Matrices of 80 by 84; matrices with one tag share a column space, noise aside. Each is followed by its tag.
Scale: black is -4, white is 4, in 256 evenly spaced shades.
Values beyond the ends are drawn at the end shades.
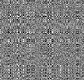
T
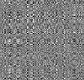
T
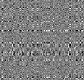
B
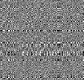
B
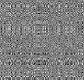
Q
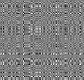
Q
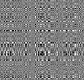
B
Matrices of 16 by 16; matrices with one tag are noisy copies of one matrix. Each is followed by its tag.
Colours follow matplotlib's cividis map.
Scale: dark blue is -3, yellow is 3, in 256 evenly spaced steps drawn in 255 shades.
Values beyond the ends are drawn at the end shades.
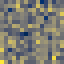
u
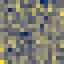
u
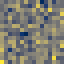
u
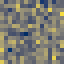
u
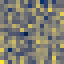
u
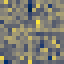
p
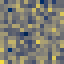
u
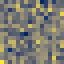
u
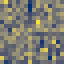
p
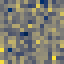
u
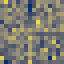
p
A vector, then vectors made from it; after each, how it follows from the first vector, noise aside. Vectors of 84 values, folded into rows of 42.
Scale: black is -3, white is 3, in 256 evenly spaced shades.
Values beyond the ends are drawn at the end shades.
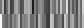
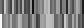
sign-scrambled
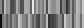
sign-scrambled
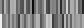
sign-scrambled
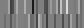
partly zeroed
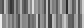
sign-scrambled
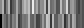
sign-scrambled
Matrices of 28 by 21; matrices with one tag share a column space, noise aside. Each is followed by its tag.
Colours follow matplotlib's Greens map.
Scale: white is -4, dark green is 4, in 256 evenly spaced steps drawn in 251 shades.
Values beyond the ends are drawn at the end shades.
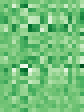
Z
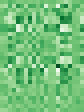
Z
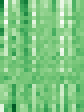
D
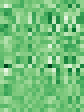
Z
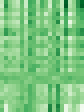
D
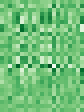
Z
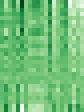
D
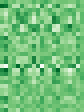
Z
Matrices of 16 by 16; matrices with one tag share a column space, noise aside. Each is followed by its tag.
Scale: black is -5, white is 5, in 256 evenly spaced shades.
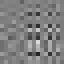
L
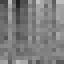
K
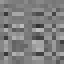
L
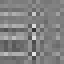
L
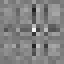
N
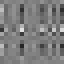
N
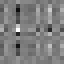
N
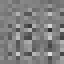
L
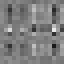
N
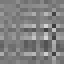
L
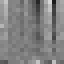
K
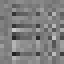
L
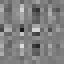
N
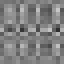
N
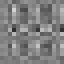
N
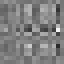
N
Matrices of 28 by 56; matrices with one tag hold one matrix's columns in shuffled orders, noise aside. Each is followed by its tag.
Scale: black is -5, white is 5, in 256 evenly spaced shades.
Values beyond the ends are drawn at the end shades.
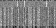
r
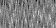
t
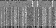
r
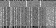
r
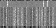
r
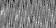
t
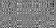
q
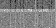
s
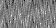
t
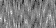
t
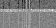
s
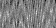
t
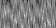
t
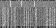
r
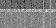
s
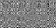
q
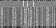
r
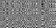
q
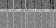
s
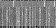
r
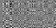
q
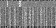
r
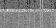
s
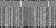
r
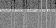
s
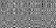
q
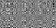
q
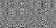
q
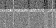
s
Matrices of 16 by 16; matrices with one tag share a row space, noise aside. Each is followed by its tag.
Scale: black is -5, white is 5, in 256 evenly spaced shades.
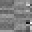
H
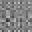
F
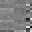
H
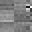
H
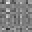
F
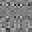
F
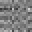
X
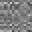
X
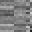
H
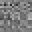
X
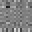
F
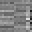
H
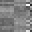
H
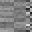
H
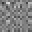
F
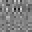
F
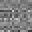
X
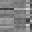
H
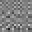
F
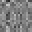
F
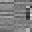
H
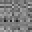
X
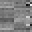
H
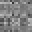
X
